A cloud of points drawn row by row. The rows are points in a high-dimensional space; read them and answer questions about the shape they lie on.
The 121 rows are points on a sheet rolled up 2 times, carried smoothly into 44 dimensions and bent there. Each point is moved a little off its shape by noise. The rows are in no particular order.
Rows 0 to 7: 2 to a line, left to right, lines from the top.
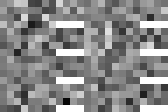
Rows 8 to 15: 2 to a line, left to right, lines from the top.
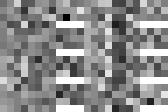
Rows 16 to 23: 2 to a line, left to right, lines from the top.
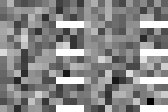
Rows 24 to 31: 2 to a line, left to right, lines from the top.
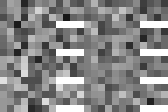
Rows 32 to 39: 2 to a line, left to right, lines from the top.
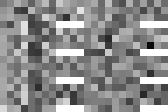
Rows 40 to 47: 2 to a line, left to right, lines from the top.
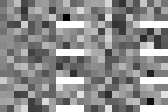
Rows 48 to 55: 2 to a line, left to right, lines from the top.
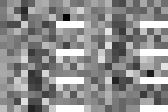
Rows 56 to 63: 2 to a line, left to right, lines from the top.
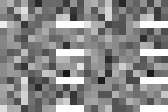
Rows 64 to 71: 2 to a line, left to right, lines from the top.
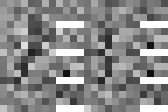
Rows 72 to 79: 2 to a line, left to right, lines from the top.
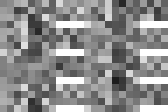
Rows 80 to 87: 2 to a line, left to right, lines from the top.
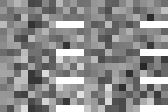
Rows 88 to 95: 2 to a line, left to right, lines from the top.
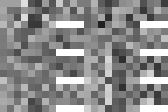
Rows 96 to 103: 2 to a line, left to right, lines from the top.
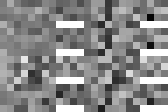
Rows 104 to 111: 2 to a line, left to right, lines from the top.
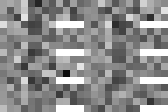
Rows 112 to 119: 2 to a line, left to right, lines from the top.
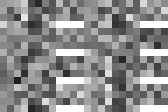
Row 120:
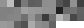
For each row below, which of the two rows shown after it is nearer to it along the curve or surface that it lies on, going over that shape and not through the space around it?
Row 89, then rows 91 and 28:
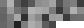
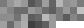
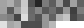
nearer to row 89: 91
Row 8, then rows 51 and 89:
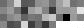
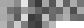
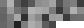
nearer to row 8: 89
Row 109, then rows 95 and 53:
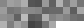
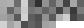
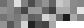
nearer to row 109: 53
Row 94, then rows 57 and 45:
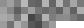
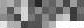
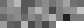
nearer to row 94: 45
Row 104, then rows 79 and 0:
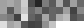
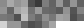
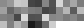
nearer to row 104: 0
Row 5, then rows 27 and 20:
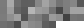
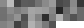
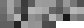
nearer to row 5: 27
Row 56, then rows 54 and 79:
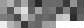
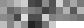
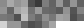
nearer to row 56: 54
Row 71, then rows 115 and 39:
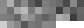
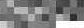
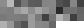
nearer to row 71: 115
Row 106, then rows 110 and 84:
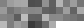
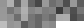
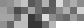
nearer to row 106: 110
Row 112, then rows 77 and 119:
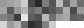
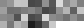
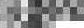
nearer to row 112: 119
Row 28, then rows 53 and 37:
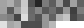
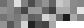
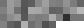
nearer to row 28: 53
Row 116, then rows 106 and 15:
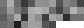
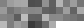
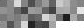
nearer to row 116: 15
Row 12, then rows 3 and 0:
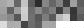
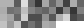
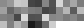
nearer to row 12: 3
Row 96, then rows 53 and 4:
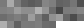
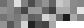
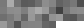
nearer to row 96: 4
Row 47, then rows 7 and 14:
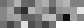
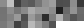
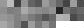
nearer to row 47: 7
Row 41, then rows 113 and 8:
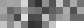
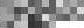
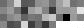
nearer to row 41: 113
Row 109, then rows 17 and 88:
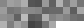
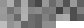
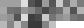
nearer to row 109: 17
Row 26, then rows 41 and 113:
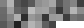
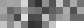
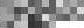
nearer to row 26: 113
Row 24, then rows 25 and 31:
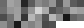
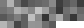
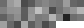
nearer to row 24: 25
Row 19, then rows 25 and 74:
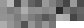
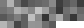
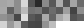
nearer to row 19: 25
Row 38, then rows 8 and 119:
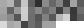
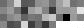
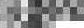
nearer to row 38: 119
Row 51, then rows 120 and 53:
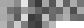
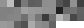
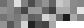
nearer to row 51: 53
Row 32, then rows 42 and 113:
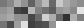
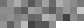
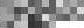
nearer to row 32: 113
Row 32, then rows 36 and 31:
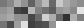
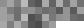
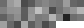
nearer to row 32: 36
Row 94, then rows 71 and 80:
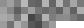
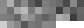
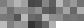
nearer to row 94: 80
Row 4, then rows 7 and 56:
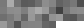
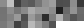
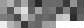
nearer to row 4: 7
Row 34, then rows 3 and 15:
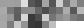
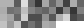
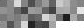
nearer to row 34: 3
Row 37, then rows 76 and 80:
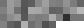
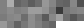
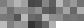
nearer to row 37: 76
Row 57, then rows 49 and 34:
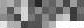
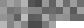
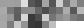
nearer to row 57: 34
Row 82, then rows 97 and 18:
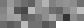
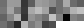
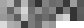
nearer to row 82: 97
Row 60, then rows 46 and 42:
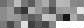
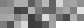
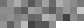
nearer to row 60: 46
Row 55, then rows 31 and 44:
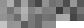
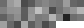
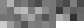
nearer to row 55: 44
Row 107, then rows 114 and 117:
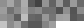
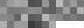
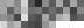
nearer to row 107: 114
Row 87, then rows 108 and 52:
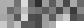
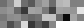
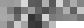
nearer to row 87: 52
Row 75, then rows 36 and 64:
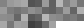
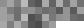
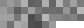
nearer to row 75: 64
